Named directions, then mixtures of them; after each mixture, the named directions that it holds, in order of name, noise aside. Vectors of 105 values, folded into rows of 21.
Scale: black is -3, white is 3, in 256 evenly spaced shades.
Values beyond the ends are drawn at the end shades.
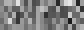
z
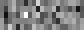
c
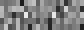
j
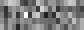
c, z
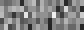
j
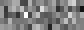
c, j, z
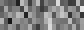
j, z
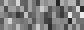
j, z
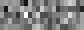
c, j, z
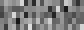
j, z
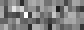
c, j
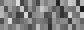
j, z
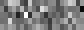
c, j, z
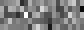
c, j, z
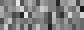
j, z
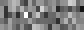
c, j, z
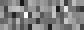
c, j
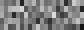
j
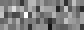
c, j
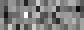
c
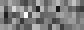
c, j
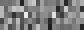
j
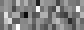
c, z
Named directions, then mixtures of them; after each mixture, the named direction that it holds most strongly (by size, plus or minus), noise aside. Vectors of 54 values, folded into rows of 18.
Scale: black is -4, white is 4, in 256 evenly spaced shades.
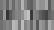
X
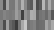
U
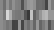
X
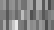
U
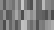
U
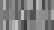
U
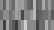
U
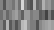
U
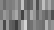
U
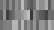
X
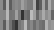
U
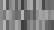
U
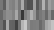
U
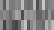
U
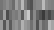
X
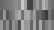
X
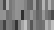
U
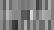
X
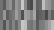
U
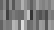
X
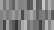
U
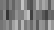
X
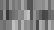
X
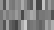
U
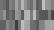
U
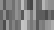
U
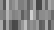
U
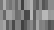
X
